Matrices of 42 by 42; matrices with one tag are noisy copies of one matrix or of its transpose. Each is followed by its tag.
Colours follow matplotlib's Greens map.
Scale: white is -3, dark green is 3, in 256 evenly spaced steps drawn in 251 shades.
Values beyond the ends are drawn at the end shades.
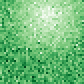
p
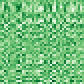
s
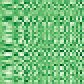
s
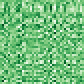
s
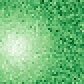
p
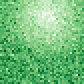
p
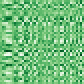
s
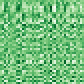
s
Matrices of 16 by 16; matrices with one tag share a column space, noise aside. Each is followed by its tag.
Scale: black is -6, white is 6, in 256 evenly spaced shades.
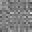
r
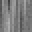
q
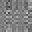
r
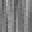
q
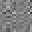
r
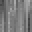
q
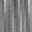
q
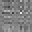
r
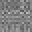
r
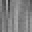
q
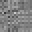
r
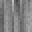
q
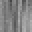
q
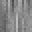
q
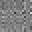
r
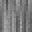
q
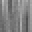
q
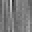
q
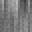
q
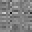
r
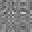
r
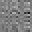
r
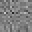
r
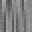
q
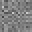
r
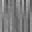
q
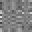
r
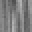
q
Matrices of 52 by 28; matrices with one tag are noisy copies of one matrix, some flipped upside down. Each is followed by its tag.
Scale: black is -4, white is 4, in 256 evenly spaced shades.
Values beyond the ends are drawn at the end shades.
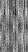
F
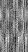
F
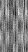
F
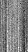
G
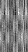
F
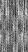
F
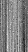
G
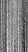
G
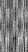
F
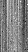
G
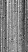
G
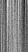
G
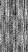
F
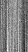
G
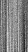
G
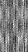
F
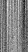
G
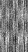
F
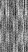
F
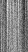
G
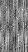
F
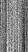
G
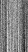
G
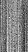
G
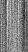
G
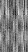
F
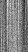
G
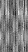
F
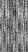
F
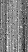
G
